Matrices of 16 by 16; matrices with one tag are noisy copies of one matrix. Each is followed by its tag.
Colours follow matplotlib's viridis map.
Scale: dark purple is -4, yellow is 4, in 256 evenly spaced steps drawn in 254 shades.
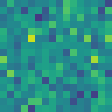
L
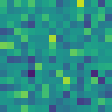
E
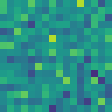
E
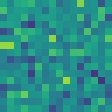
E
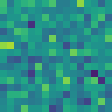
E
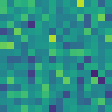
E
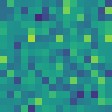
L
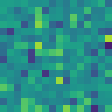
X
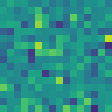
X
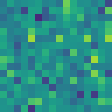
L
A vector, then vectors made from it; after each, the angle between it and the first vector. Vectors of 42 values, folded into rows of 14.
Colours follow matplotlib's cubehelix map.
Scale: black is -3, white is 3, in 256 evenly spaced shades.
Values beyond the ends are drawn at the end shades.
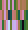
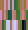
nearly parallel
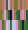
nearly parallel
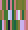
nearly opposite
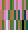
partly aligned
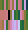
partly aligned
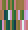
nearly opposite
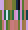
orthogonal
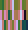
partly aligned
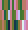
nearly opposite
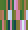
nearly opposite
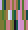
partly opposed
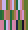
partly aligned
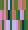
nearly parallel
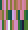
nearly parallel
